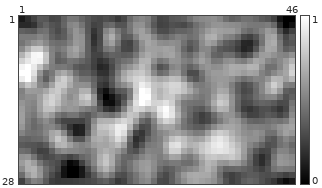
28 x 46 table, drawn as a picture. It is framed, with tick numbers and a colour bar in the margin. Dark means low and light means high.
The texture is blotchy. The values follow a bell shape. There are no regular stripes. On average the colour sits 50% of the way up the scale. There are no lone odd cells.
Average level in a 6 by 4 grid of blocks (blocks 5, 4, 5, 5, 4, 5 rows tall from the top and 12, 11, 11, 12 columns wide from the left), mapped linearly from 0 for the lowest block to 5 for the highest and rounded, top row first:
1121 / 4122 / 4343 / 2331 / 2353 / 0231
